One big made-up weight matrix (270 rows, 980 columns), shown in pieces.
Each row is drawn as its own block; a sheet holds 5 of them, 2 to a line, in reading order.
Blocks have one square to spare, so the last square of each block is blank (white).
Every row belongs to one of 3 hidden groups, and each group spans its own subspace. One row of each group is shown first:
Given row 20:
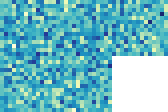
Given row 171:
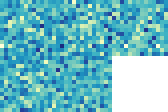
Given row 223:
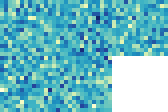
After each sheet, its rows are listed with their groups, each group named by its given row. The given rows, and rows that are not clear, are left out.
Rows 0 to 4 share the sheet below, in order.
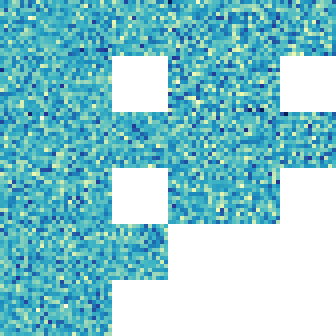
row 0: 223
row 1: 171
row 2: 20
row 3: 20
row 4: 20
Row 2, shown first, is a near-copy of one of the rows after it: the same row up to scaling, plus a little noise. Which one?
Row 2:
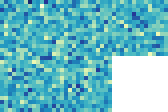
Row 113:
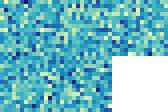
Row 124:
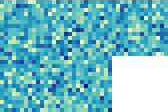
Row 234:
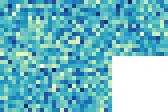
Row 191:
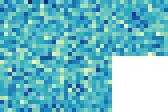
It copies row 191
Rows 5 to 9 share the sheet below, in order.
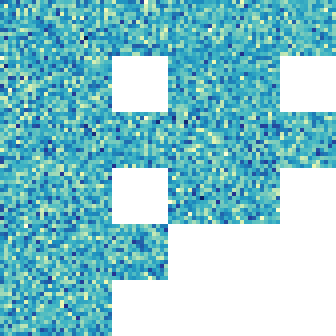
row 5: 223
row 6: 171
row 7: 171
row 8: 223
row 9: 20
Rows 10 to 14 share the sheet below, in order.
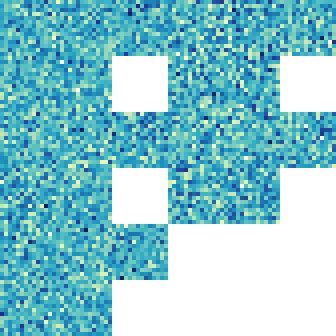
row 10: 171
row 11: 20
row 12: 223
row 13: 20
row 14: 223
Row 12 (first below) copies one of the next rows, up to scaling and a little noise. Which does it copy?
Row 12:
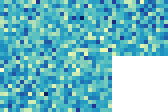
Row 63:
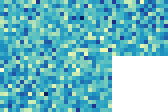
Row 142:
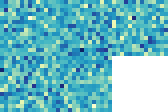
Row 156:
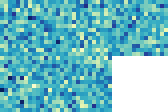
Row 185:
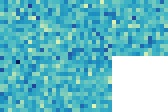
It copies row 63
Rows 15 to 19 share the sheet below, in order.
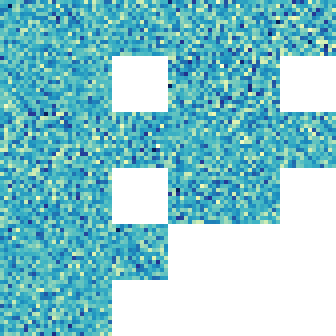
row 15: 20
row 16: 171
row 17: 20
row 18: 20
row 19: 20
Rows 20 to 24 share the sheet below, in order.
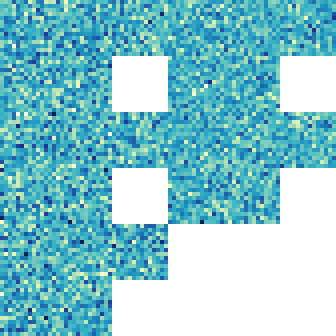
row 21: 20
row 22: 171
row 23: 171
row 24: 223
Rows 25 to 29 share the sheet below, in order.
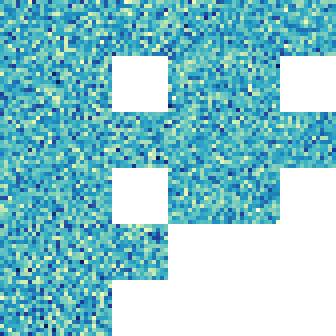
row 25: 171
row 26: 171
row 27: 171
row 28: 20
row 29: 171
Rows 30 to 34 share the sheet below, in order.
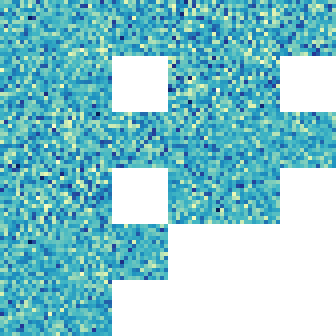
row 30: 223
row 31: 223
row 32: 20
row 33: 20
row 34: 223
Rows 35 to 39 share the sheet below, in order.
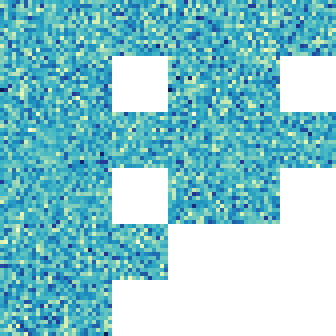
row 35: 223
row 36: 223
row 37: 223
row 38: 20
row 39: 20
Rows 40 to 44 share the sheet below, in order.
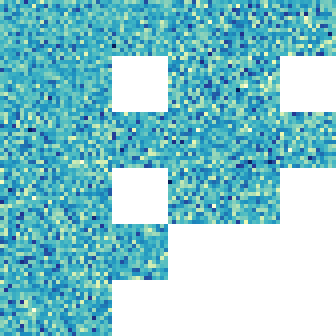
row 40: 20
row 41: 20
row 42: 223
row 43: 223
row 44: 223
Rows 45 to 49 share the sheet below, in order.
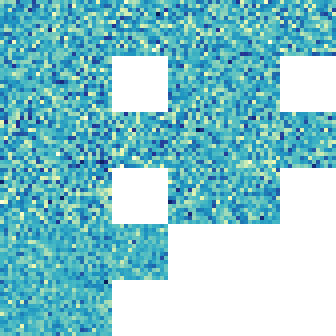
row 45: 171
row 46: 171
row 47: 223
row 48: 223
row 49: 223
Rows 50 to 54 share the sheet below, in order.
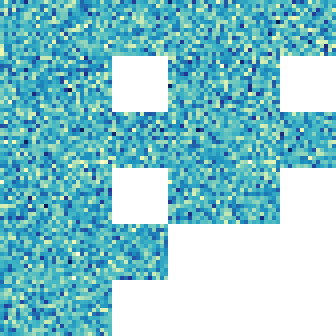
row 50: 20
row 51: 171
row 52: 223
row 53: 223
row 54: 171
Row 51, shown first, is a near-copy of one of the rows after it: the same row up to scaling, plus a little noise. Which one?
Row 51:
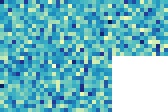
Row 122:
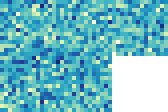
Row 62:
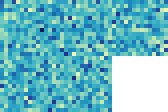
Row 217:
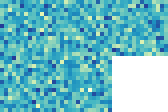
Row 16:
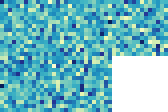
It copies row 16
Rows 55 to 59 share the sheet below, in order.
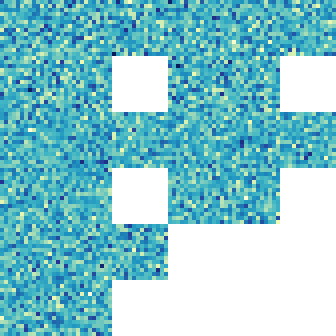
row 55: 171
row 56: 171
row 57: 223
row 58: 20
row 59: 171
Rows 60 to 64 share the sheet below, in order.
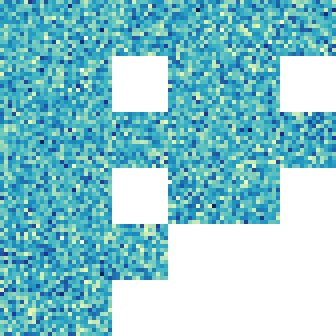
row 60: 20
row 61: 171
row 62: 171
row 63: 223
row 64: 223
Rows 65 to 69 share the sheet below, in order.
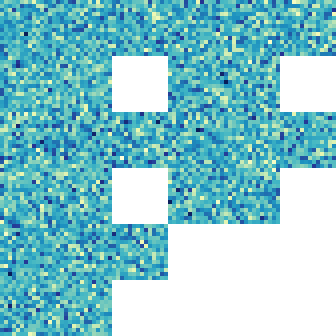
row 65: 20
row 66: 171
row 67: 171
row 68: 223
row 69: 20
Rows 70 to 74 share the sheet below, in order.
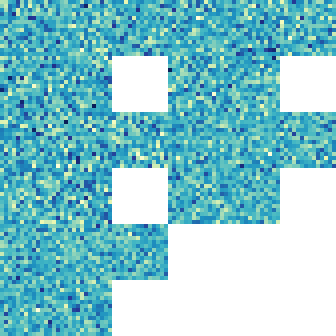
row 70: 223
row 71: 223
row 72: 20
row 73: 171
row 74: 20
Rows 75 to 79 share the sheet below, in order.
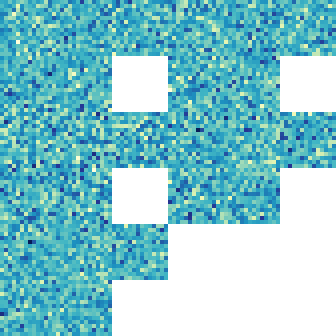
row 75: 20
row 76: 223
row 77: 20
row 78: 223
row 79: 223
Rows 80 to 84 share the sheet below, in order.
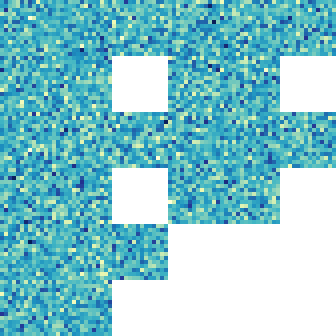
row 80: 223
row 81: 20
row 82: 171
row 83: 223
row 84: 223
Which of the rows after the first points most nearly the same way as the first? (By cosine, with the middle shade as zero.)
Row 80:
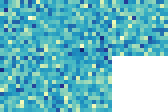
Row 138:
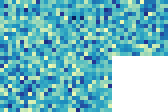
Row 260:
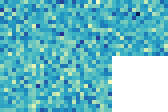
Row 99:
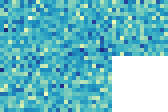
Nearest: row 99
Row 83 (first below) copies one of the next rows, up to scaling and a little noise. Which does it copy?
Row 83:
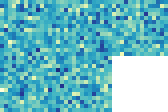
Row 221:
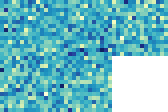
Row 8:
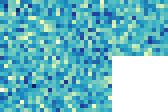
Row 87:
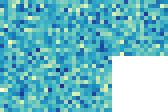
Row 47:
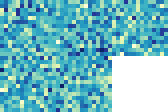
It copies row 87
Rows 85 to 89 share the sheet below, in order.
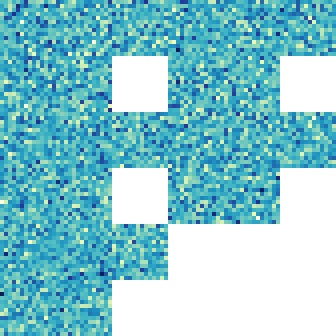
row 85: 20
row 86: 20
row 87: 223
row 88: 171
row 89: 223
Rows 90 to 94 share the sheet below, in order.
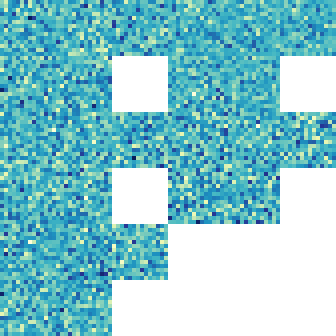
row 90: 223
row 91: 20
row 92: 20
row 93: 171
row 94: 223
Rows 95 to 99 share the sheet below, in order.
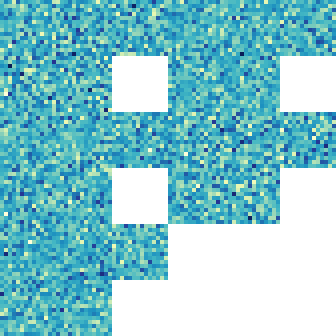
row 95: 171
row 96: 171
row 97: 20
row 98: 20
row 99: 223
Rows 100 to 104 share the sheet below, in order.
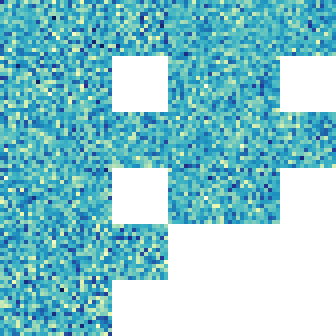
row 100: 20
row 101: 20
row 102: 223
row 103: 20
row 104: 20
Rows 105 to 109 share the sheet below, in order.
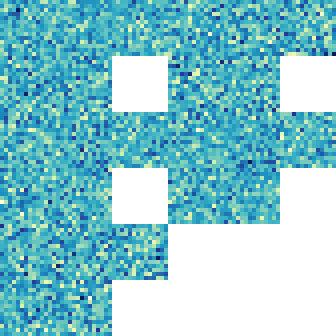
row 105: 20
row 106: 171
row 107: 223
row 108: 223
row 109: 20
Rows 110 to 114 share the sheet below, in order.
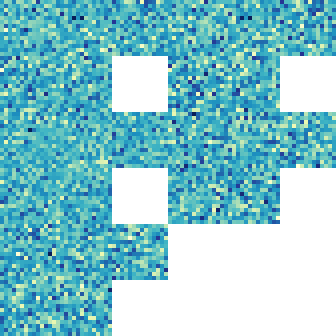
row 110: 223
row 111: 223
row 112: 223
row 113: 20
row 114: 171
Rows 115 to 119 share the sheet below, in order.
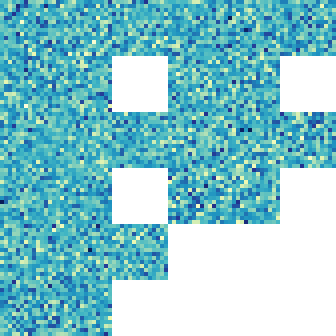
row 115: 20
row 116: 20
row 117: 223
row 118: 223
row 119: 20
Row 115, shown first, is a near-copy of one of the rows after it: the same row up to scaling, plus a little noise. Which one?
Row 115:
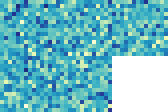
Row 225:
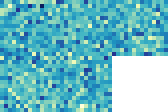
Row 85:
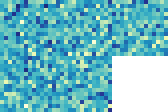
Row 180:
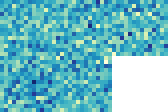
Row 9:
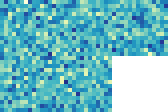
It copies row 85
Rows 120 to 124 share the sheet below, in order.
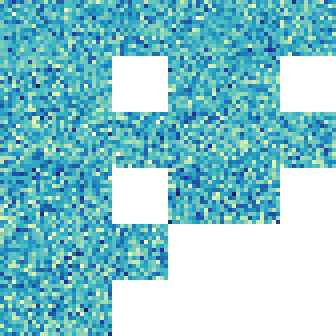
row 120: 20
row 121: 223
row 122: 171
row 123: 171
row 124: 20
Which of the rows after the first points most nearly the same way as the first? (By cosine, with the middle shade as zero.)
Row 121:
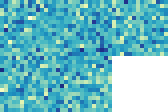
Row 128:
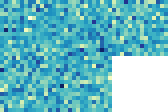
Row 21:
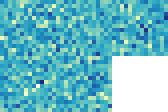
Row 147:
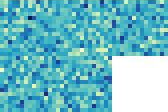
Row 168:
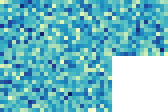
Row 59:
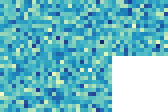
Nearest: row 128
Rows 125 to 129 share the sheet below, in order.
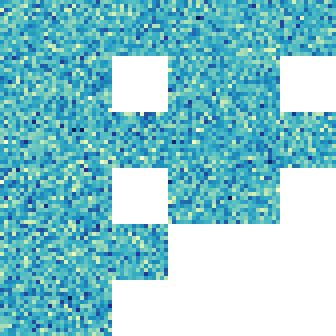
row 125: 20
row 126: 223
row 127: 223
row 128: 223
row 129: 20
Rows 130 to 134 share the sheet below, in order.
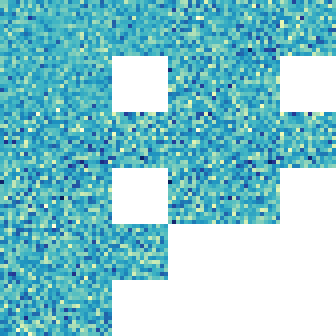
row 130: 223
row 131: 223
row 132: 223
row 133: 223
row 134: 20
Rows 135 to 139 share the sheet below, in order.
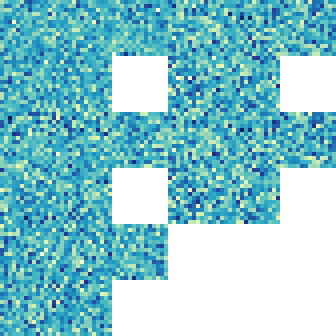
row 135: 171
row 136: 223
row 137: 20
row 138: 223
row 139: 171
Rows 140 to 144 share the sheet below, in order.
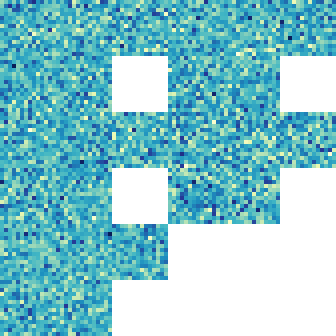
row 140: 171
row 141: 223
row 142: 223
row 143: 20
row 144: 223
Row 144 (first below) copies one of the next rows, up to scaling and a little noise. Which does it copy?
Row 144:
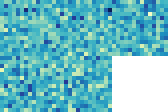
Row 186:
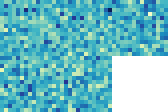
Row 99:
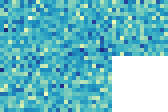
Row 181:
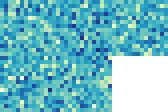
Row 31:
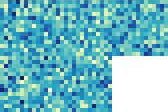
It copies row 186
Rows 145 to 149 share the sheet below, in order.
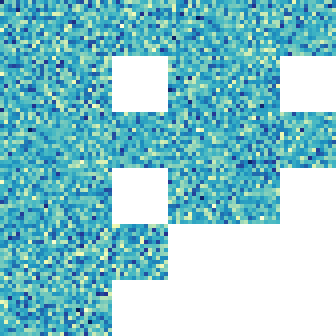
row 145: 171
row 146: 223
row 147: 223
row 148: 223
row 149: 20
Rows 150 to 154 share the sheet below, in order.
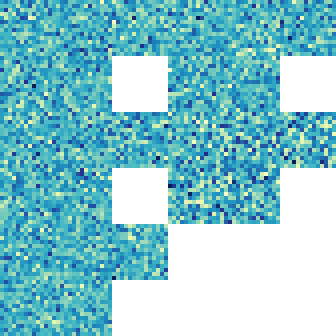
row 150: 223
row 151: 223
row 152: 171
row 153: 171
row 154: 171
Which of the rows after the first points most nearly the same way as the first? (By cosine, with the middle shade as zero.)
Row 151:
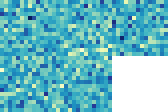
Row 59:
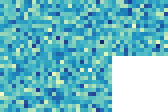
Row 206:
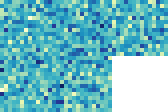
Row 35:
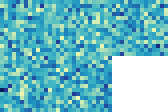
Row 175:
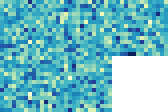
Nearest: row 35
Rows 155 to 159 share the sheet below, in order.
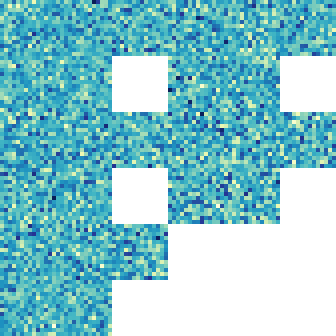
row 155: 171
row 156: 223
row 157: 20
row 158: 171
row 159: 171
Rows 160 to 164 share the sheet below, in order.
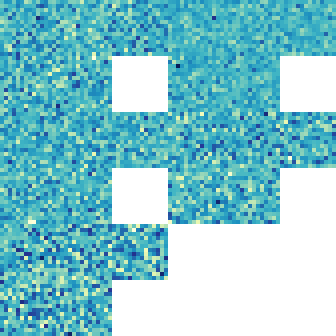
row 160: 20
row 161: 171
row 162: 20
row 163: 171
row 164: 171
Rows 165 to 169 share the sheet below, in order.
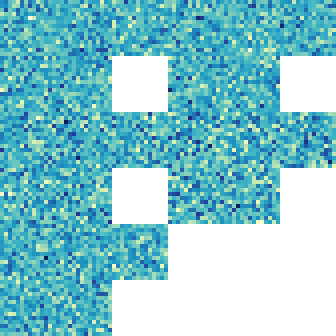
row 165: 223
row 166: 223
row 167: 20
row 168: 171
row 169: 20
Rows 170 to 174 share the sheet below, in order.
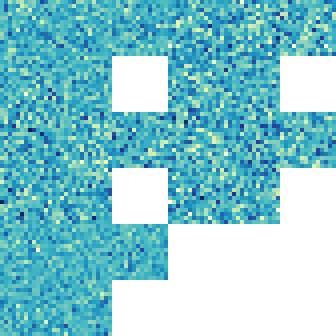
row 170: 20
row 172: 223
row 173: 223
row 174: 20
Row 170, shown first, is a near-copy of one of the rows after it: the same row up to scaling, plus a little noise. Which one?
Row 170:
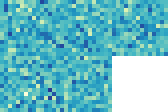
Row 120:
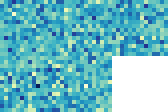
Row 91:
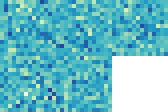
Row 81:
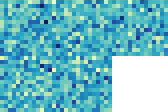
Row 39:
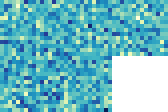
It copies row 91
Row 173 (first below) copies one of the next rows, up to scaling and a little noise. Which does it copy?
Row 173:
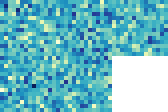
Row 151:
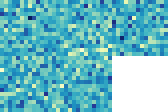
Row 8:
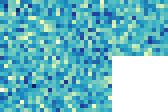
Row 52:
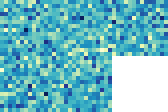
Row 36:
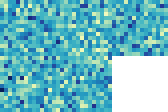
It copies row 8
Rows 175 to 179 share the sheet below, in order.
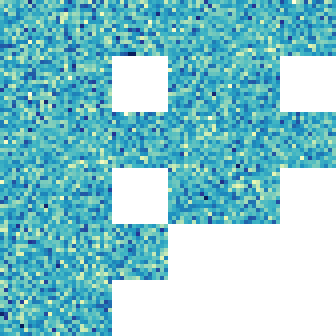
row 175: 171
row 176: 223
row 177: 223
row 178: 20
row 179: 223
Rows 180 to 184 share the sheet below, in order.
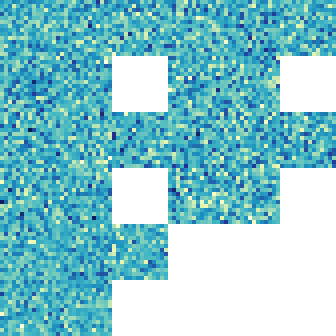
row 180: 20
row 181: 223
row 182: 223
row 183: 20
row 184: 223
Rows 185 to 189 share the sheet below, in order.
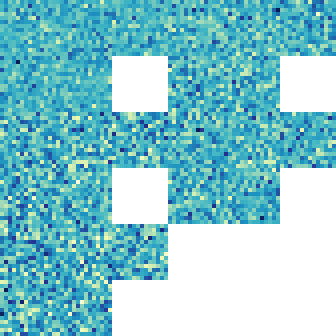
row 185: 223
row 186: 223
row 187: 223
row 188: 223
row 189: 223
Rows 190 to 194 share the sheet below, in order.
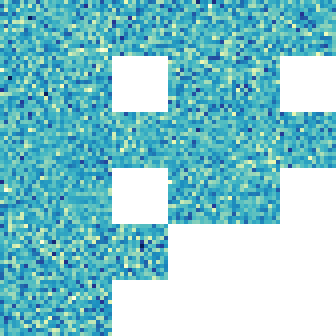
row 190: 223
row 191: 20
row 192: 223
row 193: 223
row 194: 20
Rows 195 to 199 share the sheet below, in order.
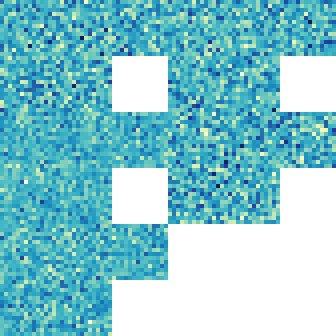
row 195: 171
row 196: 20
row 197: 20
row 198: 20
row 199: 20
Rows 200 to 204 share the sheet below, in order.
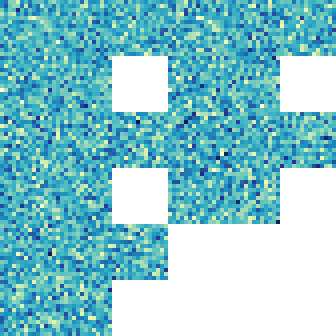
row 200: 223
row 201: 223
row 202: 171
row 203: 20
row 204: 171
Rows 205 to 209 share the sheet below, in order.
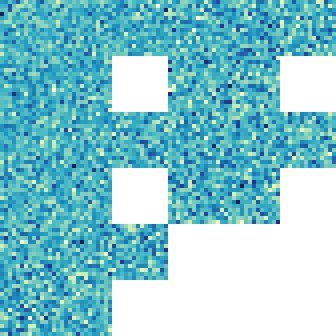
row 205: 20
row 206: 223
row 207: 171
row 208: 20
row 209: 223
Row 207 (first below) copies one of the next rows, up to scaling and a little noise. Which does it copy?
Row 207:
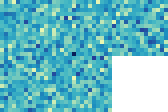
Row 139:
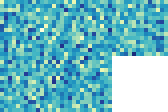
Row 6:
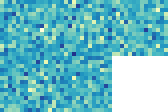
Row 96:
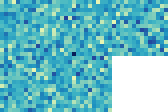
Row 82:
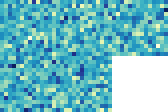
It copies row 96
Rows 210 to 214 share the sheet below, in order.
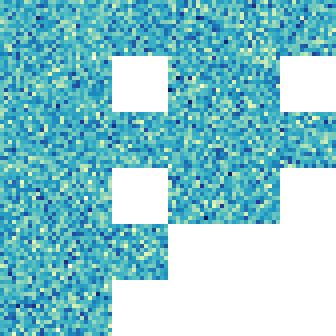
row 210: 20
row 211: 223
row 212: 20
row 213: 171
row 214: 20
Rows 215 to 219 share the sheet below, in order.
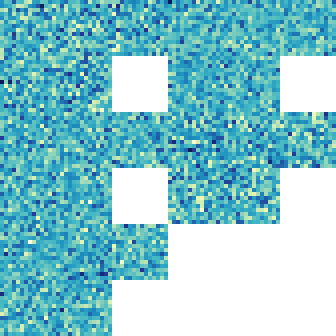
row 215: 20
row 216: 171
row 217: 171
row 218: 223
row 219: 223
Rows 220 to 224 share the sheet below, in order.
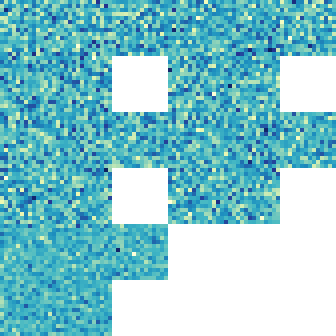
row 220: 20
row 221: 223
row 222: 223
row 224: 20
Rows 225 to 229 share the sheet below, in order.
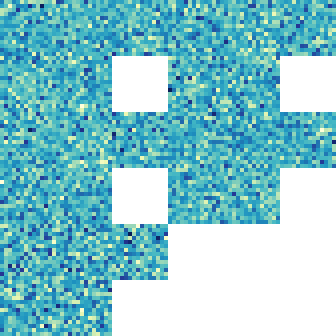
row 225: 20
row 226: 223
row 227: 223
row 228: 20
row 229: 171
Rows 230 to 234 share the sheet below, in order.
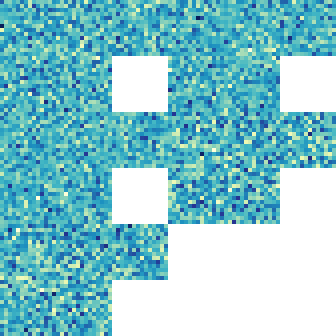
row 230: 171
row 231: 223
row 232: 20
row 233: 20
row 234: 20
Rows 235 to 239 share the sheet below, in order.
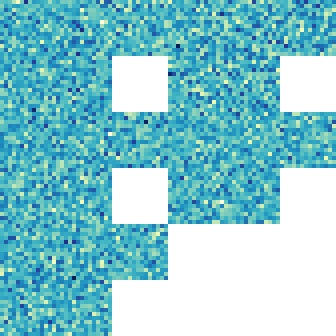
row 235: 20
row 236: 171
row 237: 171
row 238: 171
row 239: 171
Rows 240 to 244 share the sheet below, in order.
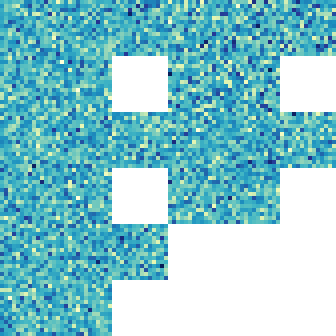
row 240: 171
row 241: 171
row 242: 20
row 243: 223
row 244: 20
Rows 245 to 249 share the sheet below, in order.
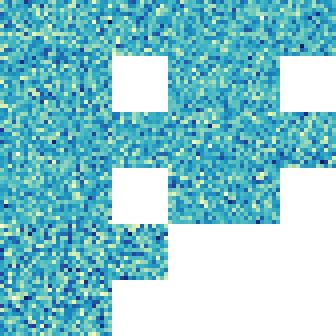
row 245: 171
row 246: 20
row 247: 20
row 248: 171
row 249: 171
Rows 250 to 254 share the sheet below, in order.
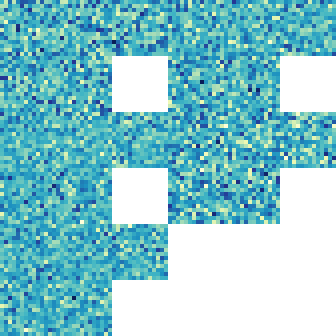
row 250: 20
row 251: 171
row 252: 171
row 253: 171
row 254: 20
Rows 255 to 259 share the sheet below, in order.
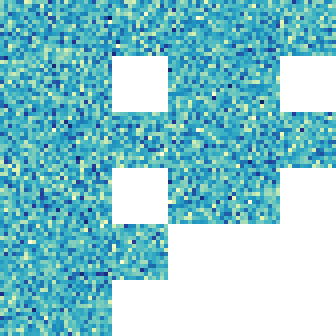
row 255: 171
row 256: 223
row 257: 20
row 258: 223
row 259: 223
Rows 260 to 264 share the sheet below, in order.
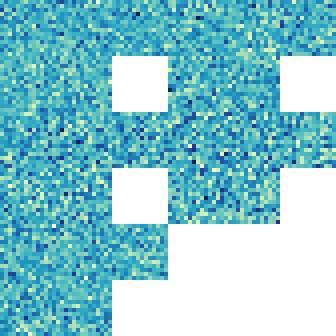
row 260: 20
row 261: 223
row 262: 20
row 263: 20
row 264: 20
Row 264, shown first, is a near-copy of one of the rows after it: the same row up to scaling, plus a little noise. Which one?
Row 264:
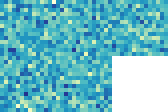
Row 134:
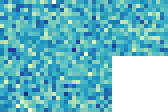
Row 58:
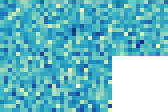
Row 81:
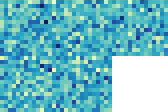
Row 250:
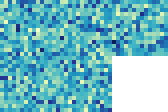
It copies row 134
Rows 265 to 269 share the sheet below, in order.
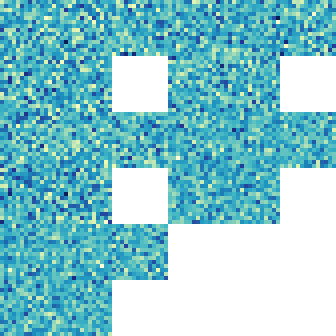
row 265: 171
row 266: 171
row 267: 171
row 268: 171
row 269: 171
